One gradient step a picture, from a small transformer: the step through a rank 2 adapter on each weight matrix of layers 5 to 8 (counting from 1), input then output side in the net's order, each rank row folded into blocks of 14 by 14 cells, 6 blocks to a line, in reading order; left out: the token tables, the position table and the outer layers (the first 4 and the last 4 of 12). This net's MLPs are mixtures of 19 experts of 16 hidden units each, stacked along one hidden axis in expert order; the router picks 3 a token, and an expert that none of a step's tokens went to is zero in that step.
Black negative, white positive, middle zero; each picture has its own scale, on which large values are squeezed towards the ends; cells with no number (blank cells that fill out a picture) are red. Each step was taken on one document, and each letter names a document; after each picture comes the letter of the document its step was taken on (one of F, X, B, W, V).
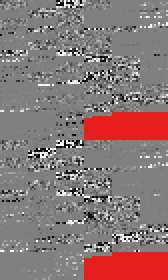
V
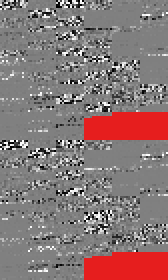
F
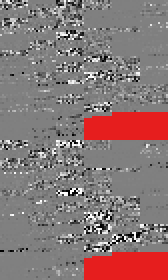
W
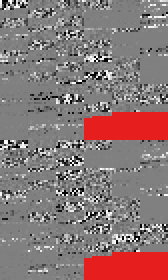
F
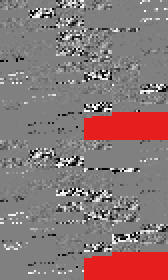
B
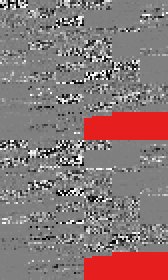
F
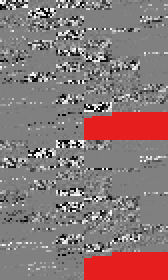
B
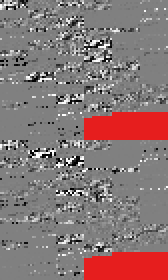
B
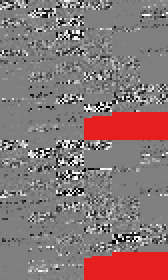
F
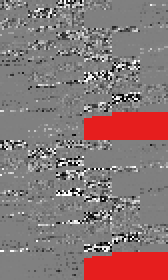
V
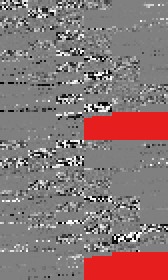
W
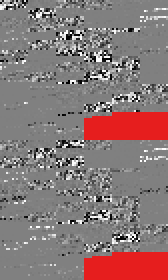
B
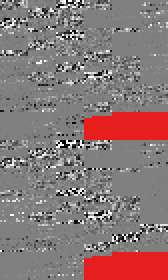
W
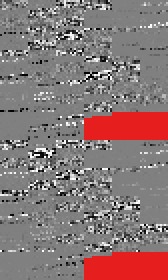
W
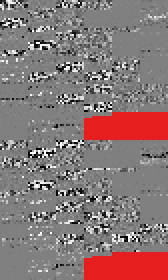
F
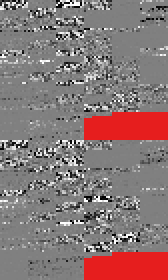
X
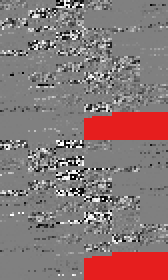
V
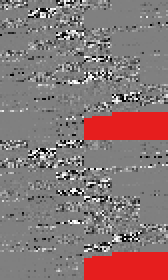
V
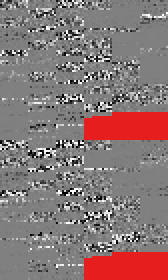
F
